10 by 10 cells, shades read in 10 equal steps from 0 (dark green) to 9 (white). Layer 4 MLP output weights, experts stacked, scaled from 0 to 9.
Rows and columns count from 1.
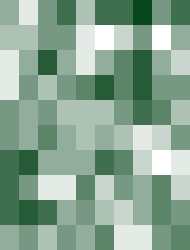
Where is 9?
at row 2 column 6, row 2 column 9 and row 7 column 9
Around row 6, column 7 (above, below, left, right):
4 3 5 8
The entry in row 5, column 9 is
3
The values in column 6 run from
1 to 9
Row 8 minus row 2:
-4 -2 4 4 -5 -2 -3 1 -6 2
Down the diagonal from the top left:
5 6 1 4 6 5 3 5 3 3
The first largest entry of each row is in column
2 6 1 1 4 8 9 3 7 7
